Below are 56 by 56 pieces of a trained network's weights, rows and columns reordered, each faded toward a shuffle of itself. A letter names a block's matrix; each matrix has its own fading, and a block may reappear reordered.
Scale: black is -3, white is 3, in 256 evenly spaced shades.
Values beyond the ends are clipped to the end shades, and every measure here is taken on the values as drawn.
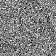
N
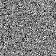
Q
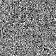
Q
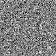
Q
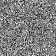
Q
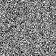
Q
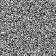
N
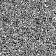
Q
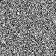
N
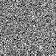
N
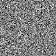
N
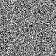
Q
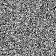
Q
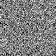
N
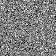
Q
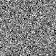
Q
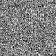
Q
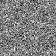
N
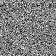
Q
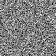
Q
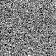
Q
